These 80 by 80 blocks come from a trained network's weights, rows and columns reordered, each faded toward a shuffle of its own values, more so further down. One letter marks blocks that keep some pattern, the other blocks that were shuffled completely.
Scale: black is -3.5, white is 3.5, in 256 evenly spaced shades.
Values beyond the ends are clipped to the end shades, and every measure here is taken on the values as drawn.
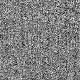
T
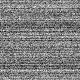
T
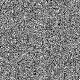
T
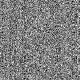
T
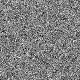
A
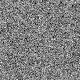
A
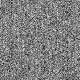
T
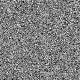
A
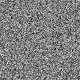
A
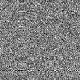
T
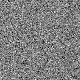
A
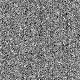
T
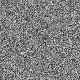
A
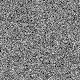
A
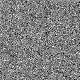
A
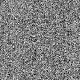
T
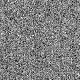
T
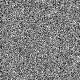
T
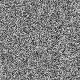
A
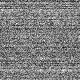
T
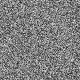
A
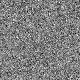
A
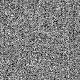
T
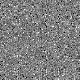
T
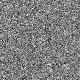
T
